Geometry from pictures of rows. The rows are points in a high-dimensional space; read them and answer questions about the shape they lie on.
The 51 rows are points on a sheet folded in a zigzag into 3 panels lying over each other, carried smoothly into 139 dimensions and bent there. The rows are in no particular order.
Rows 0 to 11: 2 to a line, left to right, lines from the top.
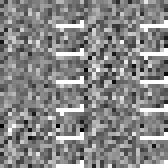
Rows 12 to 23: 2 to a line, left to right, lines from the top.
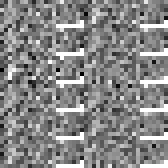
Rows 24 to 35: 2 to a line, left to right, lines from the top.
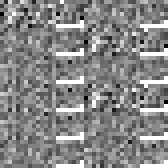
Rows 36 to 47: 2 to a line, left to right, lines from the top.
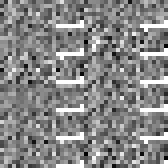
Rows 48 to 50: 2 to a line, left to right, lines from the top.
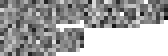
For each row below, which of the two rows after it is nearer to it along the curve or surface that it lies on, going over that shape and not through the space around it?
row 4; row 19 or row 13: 13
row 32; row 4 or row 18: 18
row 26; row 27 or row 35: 27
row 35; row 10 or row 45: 10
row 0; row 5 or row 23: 5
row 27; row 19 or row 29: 29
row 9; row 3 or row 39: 39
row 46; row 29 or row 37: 37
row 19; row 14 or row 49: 49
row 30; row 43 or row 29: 43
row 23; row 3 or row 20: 3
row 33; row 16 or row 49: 16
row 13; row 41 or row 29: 29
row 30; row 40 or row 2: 40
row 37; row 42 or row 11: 11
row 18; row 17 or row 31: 17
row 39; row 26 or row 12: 26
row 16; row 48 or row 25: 25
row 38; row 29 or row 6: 6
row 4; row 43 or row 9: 9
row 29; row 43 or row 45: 45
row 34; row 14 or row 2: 2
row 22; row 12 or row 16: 16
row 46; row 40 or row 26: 40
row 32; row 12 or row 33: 12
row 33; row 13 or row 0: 0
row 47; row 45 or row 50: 45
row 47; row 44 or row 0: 0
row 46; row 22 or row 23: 23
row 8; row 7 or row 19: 7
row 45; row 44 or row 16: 16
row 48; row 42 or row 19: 19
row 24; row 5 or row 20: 5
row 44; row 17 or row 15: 17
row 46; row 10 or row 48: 48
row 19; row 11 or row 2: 11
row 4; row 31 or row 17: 31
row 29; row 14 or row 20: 20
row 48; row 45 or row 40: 40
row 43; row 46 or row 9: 46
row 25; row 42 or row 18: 18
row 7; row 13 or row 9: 13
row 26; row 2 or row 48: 2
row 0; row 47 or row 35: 47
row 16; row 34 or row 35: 34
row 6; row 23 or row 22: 23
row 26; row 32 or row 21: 21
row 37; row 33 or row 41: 41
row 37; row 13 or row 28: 28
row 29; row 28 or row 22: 22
